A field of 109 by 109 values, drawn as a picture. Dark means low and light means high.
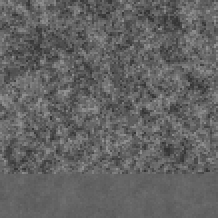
A horizontal seam about 80% of the way down splits the table, and the bottom part is calmer. No regular stripes run through it. Overall the values sit about 40% of the way up the scale. The values follow a bell shape. No overall slope runs across the table.
